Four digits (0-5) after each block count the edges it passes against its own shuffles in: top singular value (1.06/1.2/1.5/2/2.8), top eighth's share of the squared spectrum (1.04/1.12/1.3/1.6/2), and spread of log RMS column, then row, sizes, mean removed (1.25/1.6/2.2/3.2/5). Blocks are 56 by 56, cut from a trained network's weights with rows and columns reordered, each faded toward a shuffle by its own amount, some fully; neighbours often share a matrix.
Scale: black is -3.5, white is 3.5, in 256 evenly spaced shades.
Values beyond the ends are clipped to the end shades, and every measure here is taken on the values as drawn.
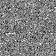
1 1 0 0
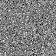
1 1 0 0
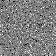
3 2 0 1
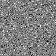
2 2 0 1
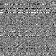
4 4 0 3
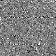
3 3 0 2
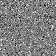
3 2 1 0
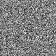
2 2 0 0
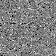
2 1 0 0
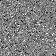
0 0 0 0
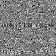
3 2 0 2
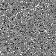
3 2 0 1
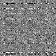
4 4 1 3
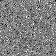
1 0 0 0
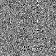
2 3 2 0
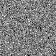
0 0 0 0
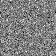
0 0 0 0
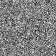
0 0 0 0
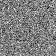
0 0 0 0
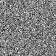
0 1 0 0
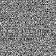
3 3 1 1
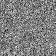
1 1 0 0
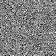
2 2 1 0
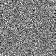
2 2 1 0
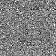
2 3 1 1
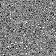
1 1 0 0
